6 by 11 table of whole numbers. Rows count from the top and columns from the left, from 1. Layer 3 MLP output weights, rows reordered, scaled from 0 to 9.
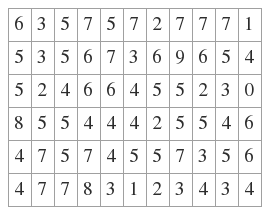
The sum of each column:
32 27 31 38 29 24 22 36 27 27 21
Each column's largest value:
8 7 7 8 7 7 6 9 7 7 6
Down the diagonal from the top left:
6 3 4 4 4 1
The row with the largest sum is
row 2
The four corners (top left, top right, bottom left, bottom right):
6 1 4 4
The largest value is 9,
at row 2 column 8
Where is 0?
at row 3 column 11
